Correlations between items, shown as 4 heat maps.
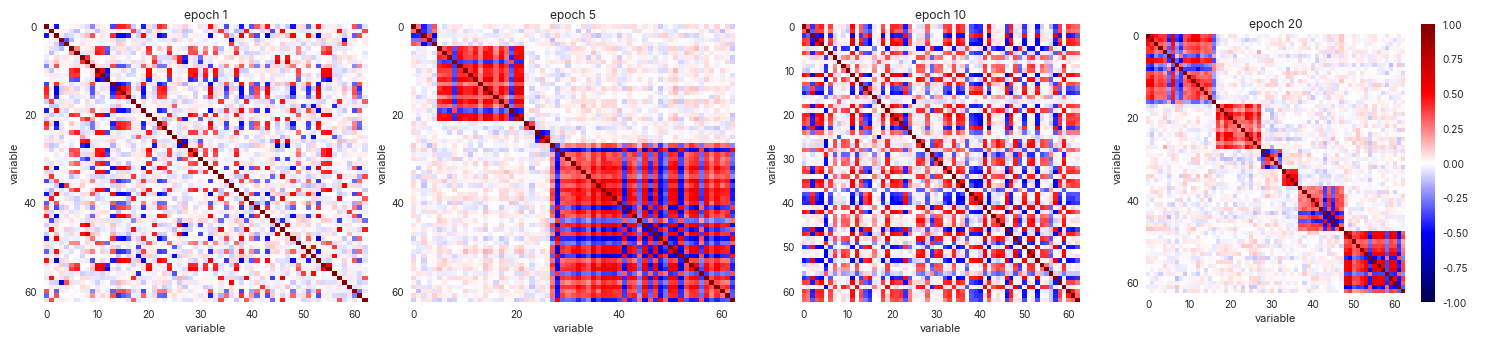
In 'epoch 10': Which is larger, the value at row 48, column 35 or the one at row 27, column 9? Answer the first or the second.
the second
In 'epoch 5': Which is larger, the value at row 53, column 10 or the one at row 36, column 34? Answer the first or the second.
the second
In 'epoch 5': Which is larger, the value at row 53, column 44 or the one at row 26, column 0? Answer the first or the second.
the second
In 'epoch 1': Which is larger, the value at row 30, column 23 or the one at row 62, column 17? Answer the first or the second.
the second
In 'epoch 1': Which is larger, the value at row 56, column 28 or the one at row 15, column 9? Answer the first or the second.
the first
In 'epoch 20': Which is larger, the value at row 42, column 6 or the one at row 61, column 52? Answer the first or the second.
the first
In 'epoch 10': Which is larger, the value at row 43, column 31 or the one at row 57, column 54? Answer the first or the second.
the first
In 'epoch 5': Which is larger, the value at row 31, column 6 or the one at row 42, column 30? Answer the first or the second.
the second
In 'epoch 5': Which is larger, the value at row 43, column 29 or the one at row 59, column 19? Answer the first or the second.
the first
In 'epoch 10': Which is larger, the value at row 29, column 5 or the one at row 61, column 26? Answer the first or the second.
the first
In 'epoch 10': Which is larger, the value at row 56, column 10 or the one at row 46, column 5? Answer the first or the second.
the second
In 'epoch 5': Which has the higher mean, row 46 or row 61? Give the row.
61
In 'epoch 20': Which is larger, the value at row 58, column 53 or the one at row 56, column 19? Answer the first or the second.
the second
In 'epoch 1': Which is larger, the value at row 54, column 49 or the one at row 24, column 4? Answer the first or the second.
the first
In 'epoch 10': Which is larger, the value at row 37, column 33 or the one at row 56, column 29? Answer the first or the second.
the second
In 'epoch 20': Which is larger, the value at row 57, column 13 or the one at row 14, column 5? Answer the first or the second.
the first
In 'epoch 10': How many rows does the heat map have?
63
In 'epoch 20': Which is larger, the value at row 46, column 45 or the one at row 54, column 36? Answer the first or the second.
the second
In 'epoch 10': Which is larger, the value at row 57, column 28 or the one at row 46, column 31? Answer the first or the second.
the second
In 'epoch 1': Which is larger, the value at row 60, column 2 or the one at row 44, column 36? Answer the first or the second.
the second
